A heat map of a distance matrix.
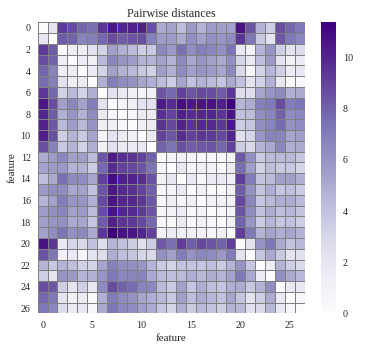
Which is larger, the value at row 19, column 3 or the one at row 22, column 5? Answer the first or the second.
the first
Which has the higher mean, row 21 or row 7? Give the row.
7
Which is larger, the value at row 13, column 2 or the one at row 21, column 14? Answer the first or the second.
the second
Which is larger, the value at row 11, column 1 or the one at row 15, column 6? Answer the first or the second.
the second
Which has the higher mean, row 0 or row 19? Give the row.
0
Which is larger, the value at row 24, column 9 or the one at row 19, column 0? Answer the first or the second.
the first
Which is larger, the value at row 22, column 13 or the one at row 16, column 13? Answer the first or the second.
the first
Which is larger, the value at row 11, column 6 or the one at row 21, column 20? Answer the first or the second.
the second
